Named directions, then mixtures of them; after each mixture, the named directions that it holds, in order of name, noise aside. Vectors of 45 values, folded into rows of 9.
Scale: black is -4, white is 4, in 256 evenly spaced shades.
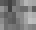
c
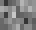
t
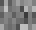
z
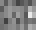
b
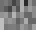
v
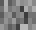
z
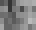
c, z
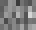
b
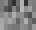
v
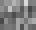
b, v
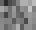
c, t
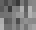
b, c, v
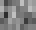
t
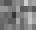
c, v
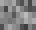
t, v, z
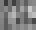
b, t, v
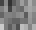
c, v, z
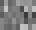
z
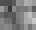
c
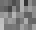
v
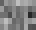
b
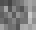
b, c, z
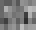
b, t, z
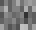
z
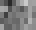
c, t, z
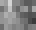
c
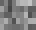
b, c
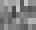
b, t, v
